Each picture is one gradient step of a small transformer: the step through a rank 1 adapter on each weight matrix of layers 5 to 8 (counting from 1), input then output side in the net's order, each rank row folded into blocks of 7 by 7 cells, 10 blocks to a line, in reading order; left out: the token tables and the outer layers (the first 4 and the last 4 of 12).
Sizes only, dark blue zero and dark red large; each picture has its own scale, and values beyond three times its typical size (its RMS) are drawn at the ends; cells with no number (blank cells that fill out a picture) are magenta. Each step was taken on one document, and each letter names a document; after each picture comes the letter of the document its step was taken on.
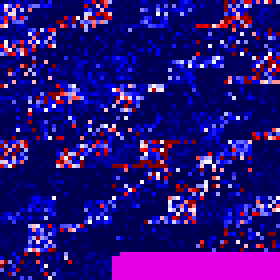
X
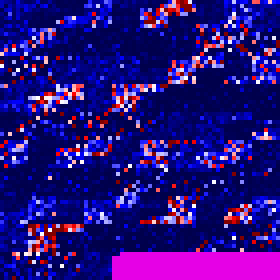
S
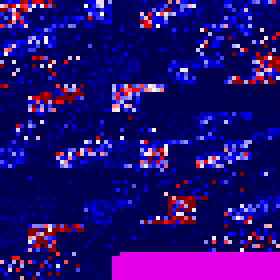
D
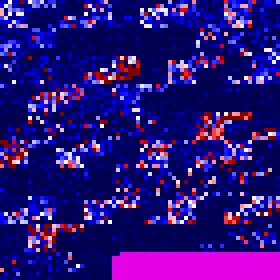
S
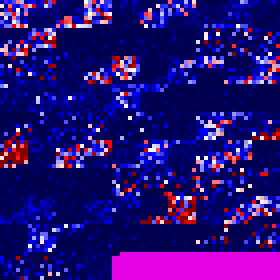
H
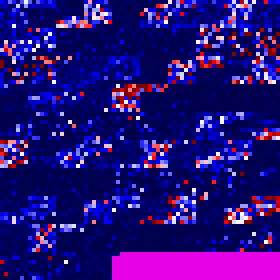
D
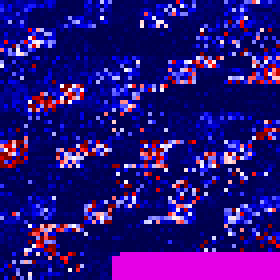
S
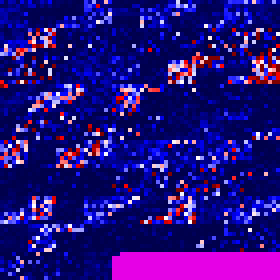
X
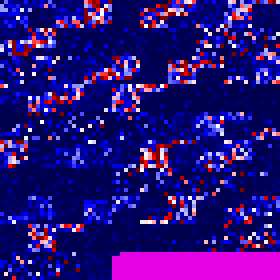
D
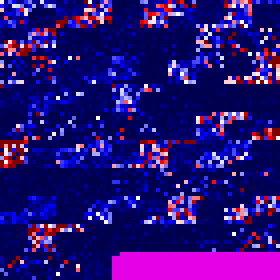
D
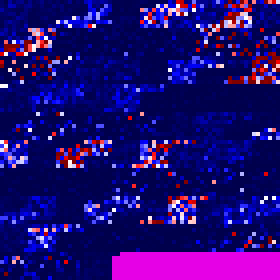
D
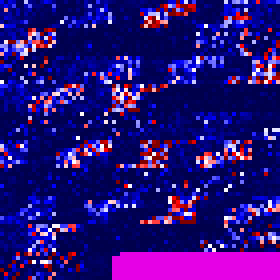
S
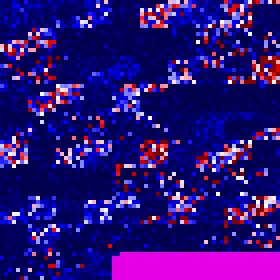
H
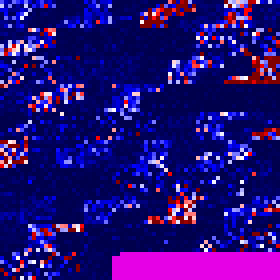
S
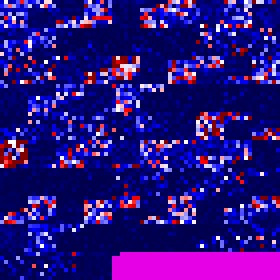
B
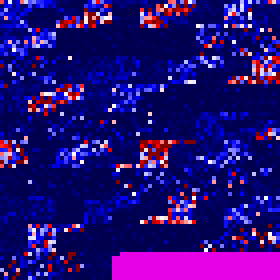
S
